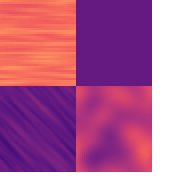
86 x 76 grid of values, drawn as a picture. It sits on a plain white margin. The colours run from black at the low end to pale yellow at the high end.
It is made of 2 by 2 panels. Panel 1,1: high, streaked across, faint in contrast. Panel 1,2: low, flat. Panel 2,1: low, slanting down to the right, faint in contrast. Panel 2,2: middling, smooth.
